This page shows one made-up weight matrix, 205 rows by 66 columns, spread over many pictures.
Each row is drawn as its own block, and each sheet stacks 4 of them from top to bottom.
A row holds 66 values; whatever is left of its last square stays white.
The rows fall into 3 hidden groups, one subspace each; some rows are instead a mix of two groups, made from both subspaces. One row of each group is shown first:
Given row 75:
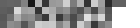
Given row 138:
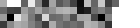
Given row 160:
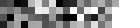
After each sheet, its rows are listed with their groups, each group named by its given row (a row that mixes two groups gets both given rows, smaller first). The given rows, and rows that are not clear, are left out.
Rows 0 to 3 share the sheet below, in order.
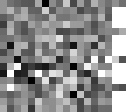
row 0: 75
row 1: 160
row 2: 138
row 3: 160
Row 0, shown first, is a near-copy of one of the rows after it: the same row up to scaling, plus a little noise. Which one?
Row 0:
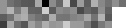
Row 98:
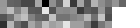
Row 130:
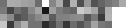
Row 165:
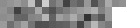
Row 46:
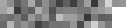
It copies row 98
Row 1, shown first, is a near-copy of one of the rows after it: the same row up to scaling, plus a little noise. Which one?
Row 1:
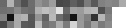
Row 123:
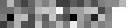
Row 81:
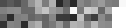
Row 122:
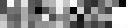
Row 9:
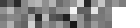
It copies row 123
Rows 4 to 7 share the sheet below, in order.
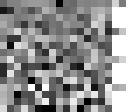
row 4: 138
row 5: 138
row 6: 138
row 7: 75
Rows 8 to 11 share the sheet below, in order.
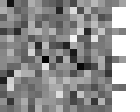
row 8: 160
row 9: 160
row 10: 75 and 138
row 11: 160
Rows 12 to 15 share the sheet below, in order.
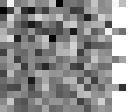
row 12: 138
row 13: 75
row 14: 138
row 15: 138
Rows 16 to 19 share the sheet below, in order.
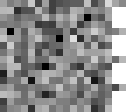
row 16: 75
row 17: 160
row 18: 138
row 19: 138
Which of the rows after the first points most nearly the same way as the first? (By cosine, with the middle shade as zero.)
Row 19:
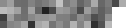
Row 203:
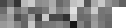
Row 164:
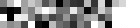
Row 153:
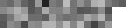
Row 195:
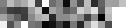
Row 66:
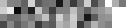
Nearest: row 153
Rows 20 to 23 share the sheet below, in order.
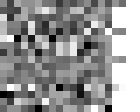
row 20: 138
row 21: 75
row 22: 75
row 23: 138
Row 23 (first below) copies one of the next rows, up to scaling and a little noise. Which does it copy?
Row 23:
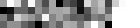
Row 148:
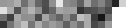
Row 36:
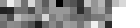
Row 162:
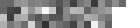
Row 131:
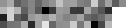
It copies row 36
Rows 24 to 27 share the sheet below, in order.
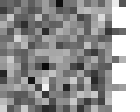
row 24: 138
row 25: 75
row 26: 138
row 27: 75
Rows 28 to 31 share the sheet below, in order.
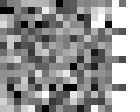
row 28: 138
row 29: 138
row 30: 160
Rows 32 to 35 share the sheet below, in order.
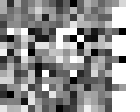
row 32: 160
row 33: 160
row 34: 160
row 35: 75
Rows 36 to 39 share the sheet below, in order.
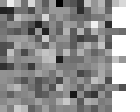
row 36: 138
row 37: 75
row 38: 138
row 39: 160
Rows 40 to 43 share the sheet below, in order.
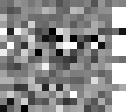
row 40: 138
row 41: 160
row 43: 75 and 160
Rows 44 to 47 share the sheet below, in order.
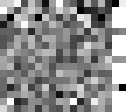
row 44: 138
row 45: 75
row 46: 75
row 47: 138 and 160
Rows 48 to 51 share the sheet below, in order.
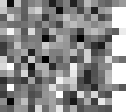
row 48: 160
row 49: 138
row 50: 75
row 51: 160
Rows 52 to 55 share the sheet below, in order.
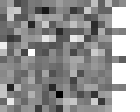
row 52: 138
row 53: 138
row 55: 160
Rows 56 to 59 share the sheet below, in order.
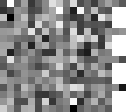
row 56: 160
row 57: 75
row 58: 160
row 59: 160
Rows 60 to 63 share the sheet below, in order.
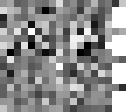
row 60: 138
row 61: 75
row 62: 160
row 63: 160
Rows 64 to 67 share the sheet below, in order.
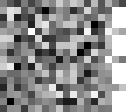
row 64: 138
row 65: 75
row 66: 75
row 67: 160
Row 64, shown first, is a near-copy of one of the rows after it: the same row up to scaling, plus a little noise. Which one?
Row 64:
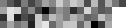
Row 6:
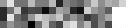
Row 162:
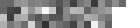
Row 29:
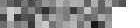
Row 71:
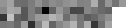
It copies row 29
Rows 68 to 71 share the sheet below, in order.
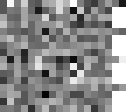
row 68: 160
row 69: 75
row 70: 160
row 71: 138
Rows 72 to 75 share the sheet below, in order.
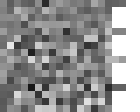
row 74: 75
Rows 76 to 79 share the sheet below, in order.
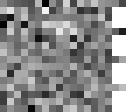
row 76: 75
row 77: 160
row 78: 138
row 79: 138
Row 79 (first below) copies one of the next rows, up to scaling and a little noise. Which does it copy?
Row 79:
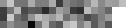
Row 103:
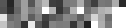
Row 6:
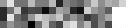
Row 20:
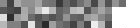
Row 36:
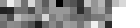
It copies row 6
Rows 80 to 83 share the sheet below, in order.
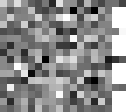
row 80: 160
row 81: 160
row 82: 75
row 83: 160
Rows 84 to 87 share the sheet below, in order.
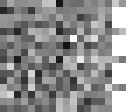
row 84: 138
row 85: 160
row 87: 75
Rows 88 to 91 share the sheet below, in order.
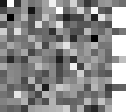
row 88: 160
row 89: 160
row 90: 160
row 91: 75
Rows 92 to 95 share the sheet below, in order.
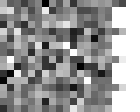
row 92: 75
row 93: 160
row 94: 75 and 138
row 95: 160
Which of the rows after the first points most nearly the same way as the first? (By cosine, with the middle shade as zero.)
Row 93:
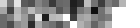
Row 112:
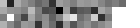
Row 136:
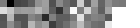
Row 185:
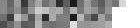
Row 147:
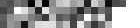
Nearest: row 185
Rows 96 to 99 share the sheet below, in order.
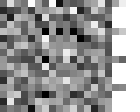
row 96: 138 and 160
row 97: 75 and 138
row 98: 75
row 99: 138
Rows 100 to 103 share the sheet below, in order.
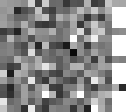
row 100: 75
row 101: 160
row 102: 138
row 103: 138
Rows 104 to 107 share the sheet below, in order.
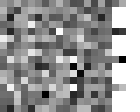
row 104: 138
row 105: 138
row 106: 160
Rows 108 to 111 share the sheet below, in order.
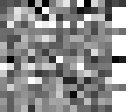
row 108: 75
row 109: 138
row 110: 138
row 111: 160
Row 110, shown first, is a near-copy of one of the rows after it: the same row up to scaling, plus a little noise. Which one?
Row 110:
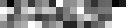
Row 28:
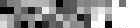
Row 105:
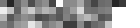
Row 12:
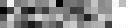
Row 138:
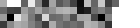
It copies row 105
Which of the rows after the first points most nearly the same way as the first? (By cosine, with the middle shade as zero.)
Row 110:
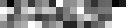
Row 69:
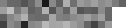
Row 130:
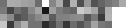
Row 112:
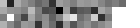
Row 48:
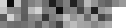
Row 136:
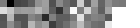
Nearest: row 136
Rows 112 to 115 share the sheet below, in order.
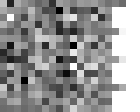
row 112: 160
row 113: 160
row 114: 160
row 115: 160
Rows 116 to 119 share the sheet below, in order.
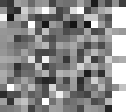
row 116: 138
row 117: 75
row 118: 75
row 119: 138 and 160
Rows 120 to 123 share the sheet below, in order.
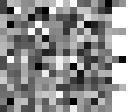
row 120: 75
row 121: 75
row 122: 160
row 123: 160
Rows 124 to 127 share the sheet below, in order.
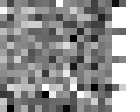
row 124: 138
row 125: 160
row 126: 160
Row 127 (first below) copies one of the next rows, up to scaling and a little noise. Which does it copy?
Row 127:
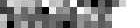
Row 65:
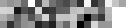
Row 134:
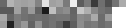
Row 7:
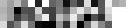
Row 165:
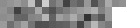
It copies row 134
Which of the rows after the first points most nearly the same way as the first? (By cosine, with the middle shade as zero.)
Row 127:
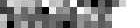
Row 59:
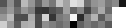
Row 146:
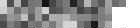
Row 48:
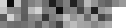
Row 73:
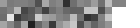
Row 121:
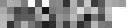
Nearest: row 121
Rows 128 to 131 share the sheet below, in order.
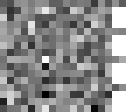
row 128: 138
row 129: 75
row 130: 75
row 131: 138
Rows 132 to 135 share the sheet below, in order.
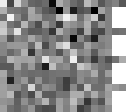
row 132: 160
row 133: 160
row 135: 75
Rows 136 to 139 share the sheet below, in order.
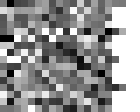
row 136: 138 and 160
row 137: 75
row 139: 138
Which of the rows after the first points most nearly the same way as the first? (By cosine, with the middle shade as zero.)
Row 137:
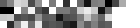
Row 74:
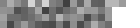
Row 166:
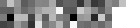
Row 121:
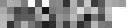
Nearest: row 121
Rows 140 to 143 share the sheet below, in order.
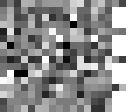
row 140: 160
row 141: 160
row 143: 138
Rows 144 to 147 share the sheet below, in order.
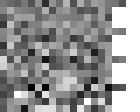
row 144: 75
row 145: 138
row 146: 75 and 160
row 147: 75
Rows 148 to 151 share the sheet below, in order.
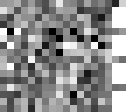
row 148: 138
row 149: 160
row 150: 75
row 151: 160
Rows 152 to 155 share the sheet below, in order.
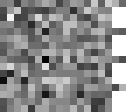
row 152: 138
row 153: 75
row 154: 75
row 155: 138
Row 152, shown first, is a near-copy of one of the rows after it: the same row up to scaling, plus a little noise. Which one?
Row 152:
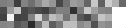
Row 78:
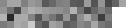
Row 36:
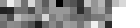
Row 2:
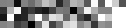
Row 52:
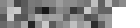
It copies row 2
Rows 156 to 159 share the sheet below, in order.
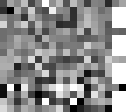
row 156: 75
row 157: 75
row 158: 75
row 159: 160
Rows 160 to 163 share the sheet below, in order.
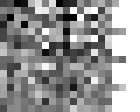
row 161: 75 and 160
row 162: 138
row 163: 160
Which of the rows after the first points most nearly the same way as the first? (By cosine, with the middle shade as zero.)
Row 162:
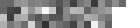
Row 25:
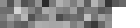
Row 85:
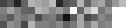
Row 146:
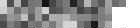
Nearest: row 85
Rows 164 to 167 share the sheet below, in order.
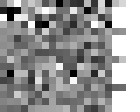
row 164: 138
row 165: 75
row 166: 160
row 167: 75
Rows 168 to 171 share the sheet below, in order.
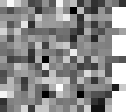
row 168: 160
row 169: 160
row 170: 75
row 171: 138
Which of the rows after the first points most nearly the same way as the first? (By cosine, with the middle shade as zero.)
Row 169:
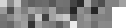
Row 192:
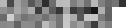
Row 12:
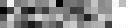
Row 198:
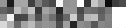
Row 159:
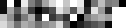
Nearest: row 192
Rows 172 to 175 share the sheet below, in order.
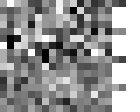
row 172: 160
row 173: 138
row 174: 75
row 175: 160
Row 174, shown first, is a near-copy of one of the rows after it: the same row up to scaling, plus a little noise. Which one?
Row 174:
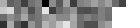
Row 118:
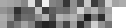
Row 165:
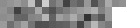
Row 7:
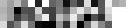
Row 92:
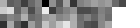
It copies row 92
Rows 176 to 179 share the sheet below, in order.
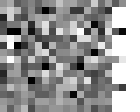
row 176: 138
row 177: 138
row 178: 138
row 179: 160
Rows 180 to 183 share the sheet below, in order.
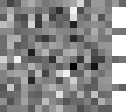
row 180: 160
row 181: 138
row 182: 160
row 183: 160
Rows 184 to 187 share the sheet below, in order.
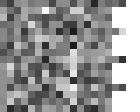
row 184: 138
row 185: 160
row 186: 75 and 160
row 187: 75 and 160
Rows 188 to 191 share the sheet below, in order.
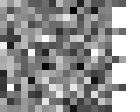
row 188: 160
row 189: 138
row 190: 138
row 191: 160
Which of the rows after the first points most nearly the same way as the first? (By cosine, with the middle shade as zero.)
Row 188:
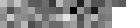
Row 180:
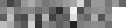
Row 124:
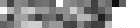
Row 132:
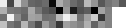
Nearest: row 132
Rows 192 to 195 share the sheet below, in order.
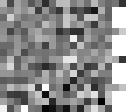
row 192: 75 and 160
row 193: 160
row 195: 75
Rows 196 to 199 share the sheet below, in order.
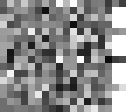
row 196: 75 and 160
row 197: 75
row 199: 75 and 160
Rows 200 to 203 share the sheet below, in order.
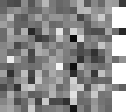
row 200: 138
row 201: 138 and 160
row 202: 160
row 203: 160
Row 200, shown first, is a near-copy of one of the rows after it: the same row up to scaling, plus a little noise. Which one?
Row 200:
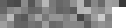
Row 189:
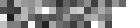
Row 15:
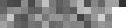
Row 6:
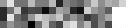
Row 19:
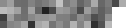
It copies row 15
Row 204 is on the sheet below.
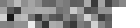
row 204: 138
